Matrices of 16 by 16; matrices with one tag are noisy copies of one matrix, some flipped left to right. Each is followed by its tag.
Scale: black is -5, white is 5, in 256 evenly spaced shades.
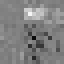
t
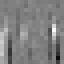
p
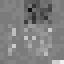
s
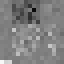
s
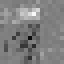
t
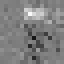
t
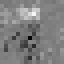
t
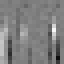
p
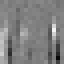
p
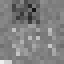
s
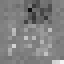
s
